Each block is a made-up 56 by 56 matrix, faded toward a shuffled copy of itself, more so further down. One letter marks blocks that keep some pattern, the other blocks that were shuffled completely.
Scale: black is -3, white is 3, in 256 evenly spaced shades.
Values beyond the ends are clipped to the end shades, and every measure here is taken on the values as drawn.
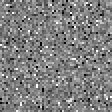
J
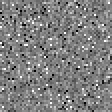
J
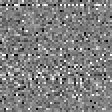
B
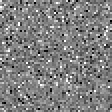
J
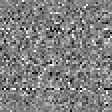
B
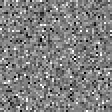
J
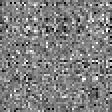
B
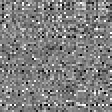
B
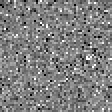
J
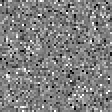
J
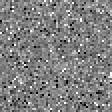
J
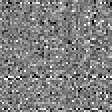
B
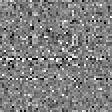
B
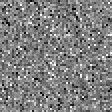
J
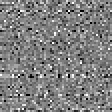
B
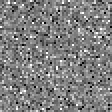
J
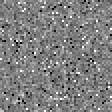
J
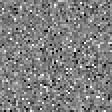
J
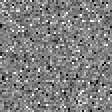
J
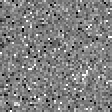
J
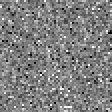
J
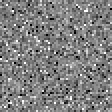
J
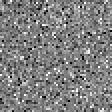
J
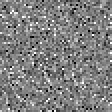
J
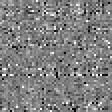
B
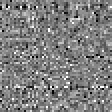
B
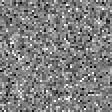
J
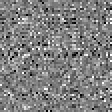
B
